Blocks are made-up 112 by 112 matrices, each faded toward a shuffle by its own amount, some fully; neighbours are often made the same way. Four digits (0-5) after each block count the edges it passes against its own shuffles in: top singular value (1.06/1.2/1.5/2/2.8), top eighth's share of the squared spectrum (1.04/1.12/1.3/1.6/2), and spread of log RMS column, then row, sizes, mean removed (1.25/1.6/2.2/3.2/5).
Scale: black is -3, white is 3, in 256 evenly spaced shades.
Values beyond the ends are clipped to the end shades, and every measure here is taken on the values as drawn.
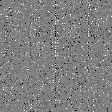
4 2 1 1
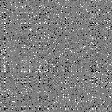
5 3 2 2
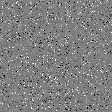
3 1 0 0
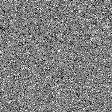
2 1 0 0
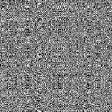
4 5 3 3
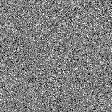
3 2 1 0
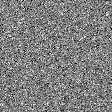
1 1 0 0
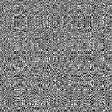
5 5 4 4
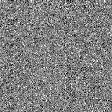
3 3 1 1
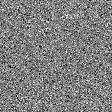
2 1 0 0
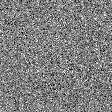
0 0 0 0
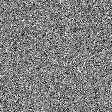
2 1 0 0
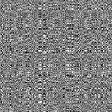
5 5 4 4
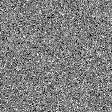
2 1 0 0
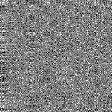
4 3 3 2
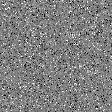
3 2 1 0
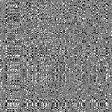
5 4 3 3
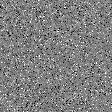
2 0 0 0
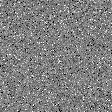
0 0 0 0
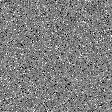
0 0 0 0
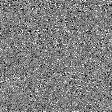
0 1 0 3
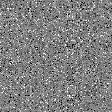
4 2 1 1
